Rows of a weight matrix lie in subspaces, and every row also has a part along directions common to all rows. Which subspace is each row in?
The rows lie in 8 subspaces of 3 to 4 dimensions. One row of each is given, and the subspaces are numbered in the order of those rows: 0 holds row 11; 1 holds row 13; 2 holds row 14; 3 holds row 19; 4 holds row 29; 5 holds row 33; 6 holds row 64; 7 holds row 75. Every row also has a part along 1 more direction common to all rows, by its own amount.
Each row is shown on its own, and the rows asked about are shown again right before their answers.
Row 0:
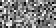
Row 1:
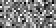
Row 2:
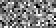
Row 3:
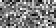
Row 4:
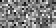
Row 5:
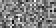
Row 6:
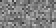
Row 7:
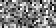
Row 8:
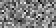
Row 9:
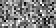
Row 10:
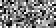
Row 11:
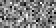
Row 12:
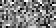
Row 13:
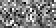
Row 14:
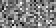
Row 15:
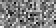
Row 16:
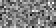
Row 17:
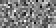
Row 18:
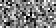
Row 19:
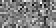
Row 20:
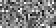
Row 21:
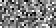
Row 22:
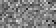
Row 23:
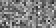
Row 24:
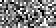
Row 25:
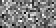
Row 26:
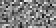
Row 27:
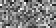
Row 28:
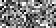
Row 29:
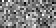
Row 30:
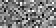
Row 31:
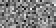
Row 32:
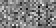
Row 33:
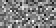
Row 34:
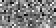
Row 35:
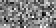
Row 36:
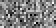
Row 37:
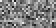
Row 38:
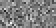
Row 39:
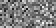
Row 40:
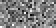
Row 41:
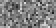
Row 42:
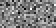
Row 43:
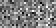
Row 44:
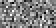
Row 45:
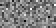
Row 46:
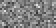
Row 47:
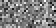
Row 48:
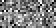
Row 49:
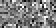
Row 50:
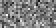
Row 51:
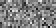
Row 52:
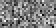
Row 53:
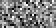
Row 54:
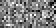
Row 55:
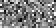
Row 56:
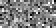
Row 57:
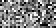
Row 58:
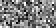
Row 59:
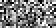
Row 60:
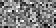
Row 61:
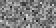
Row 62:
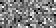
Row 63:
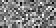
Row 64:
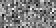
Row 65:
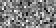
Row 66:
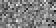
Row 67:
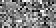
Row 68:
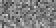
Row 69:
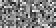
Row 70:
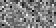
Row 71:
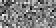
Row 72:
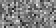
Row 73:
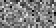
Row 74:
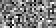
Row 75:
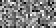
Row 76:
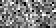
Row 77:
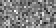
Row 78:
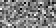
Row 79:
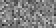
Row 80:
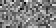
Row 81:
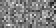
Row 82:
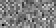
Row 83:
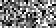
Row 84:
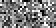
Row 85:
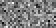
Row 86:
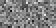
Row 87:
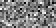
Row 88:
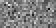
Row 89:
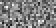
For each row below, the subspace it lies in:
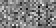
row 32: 2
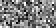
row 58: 2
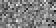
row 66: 3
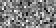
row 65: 2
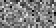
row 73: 0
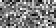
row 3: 0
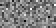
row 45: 4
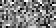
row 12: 5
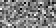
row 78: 1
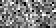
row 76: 1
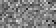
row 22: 3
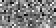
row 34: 1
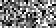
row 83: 1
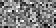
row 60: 7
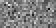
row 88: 4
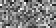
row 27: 5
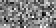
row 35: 5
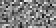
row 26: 5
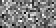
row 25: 6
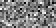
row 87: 1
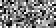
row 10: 7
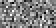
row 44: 5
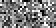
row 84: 3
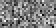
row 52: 0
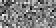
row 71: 6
